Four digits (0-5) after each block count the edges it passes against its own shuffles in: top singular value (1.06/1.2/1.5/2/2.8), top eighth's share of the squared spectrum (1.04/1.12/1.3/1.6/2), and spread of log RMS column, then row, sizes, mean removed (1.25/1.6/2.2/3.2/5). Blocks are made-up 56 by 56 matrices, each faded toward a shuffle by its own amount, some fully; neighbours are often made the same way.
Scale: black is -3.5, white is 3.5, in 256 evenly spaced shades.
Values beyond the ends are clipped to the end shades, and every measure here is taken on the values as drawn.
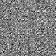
3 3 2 2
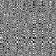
4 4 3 2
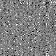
3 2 1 0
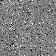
2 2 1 0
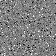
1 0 0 0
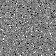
1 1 0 0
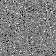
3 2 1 0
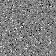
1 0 0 0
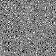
3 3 1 1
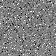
0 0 0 0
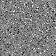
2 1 0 0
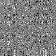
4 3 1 2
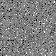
1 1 0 0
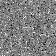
2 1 0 0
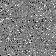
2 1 0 0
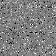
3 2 0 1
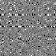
4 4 2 2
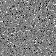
1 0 0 0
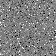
0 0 0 0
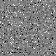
3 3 0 1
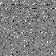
1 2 0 2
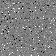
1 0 0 0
